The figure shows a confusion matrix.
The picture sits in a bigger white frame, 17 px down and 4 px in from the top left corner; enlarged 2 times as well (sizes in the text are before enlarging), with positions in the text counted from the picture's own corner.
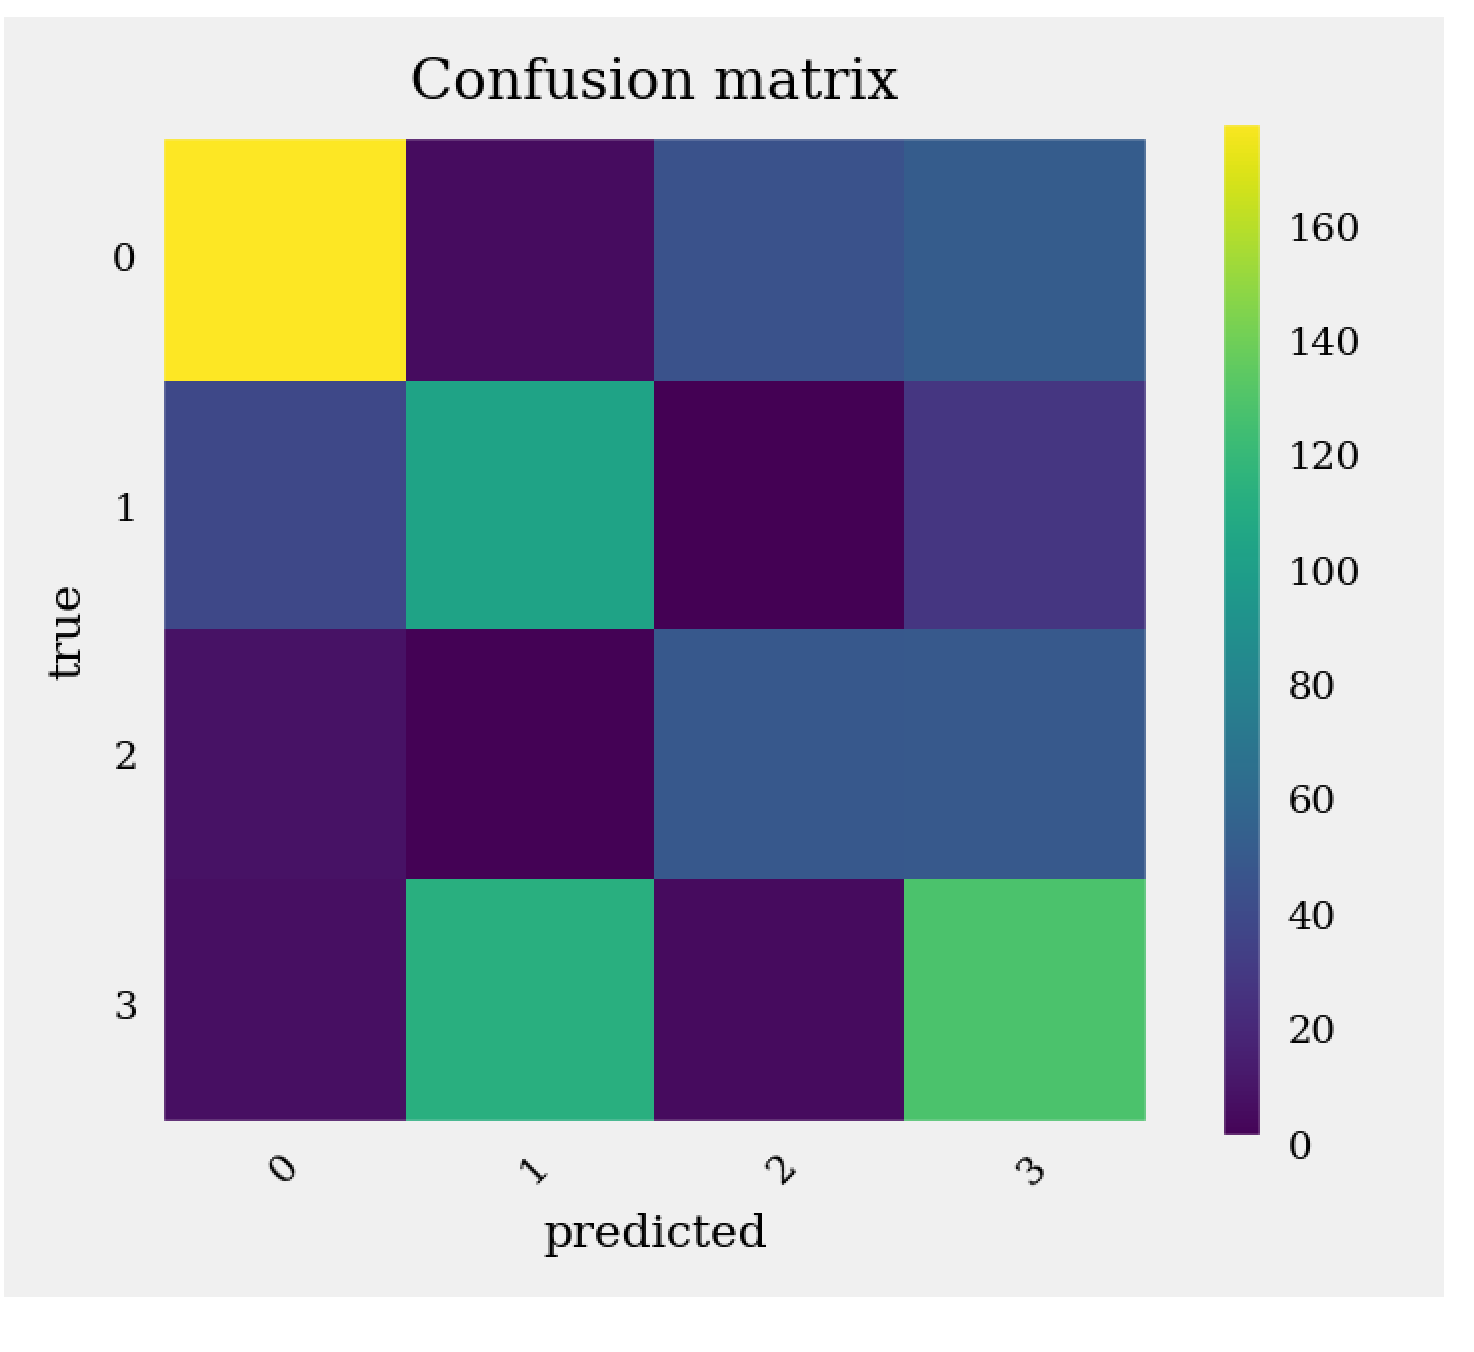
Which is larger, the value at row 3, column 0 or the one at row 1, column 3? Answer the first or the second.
the second
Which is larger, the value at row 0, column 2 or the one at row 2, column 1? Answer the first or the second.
the first
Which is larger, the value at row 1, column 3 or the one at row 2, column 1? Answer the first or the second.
the first
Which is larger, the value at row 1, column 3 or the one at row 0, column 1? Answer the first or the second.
the first
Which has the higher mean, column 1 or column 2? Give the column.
1
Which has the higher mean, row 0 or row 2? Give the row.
0
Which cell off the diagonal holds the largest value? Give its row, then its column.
3, 1
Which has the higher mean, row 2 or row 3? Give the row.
3
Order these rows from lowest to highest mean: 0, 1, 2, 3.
2, 1, 3, 0
